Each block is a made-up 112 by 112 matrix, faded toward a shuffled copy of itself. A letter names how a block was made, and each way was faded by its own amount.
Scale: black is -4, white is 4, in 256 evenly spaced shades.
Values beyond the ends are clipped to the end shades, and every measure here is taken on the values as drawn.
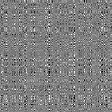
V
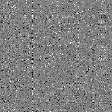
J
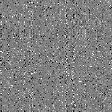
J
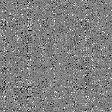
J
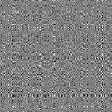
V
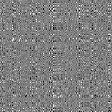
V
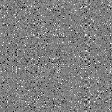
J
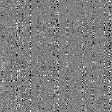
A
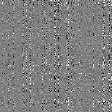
A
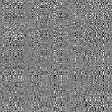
V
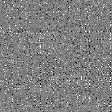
J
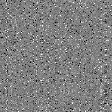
J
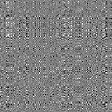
V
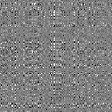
V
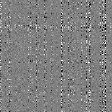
A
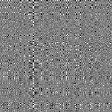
V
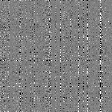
A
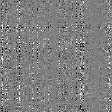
A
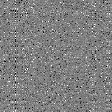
J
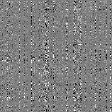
A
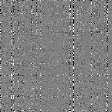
A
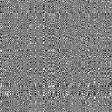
V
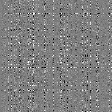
A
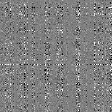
A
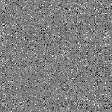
J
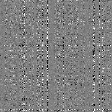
A
